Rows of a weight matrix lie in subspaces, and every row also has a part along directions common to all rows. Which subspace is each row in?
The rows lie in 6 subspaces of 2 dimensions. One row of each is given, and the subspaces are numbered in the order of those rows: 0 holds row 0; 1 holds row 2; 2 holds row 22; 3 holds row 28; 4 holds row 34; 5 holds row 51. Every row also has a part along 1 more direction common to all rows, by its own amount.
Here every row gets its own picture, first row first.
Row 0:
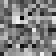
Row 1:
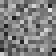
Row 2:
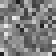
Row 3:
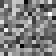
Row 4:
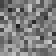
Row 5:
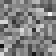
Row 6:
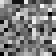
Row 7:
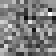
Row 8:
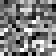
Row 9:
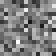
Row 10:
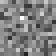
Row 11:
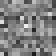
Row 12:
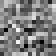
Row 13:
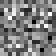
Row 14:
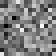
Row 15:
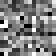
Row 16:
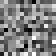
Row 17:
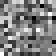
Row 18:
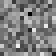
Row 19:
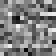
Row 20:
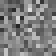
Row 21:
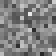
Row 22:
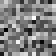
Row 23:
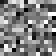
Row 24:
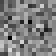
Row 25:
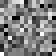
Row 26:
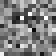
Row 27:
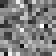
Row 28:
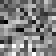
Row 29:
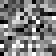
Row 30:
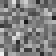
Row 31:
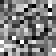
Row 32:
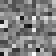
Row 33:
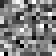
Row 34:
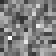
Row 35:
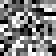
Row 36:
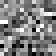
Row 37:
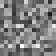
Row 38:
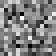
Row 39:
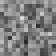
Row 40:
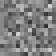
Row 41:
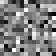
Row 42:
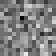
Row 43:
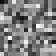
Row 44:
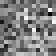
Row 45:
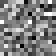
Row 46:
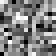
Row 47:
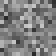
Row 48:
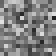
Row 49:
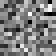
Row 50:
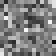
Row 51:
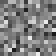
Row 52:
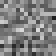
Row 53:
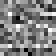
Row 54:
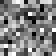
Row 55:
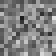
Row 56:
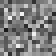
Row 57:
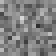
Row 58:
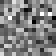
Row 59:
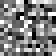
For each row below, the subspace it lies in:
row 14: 1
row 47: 5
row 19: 0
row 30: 4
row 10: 4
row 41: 5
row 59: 4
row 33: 1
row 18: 0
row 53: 0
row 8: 2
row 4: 3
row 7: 1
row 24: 1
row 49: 0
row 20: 3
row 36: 3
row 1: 1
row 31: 1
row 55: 4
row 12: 2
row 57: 4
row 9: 5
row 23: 5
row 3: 0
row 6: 3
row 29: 3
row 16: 2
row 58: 2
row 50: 5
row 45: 0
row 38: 2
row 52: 3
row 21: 0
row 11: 5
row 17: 5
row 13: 2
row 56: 2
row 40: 0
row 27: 1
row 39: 4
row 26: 0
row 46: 4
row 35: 3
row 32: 5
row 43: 4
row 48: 2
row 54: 3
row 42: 4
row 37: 0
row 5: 3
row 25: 1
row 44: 1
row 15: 5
